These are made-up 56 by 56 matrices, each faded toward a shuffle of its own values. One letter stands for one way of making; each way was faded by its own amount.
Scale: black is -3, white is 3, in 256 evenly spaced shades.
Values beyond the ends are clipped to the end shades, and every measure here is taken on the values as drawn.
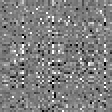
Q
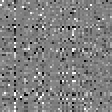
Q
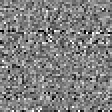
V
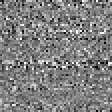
V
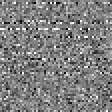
V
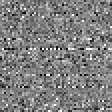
V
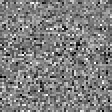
V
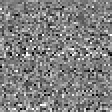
V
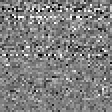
V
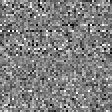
V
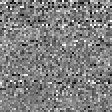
V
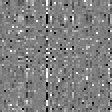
Q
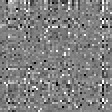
Q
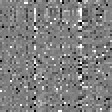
Q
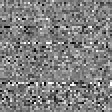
V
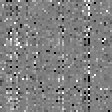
Q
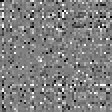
Q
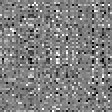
Q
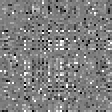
Q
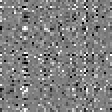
Q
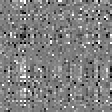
Q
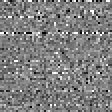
V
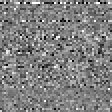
V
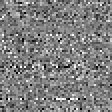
V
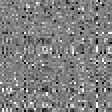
Q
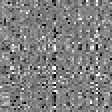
Q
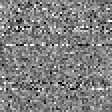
V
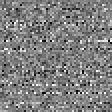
V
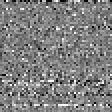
V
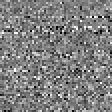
V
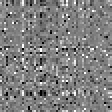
Q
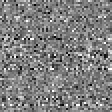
V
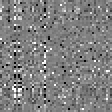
Q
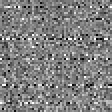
V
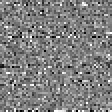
V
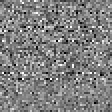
V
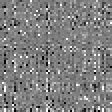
Q
